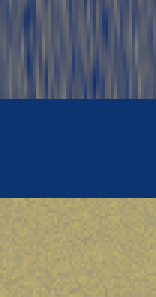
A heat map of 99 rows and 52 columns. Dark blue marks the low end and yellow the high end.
The table splits into 3 rows of 1 panel. Panel 1,1: low, streaked downward. Panel 2,1: very low, flat. Panel 3,1: high, fine-grained, faint in contrast.
